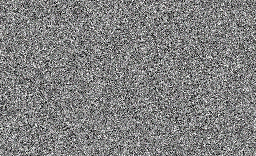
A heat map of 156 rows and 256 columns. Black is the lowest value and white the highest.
Odd rows or columns: none. Stripes: none. Histogram: bell-shaped. Seam: none. Grain: fine. Average level on the scale: 50%.
